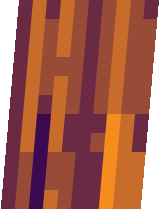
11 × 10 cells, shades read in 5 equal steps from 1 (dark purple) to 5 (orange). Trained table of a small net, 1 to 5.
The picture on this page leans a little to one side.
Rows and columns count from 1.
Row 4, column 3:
3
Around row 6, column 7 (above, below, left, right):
3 2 2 4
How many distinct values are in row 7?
4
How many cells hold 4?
30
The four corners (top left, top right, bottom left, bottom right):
2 2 2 4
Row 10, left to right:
2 3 1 3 3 2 2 5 4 4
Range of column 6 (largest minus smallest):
0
